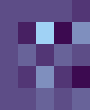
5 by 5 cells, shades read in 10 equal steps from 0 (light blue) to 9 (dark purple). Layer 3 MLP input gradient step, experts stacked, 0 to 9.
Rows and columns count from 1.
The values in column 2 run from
5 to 8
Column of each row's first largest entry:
5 4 3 5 1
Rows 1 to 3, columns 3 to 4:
6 6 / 0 9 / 7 5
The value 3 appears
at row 2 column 5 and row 4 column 3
